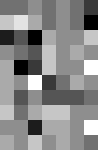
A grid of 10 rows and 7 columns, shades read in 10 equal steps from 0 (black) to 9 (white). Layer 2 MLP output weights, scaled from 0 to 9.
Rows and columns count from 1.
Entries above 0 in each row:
7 6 6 7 6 7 7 7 7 7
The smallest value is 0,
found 3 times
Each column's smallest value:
1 0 0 2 3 3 0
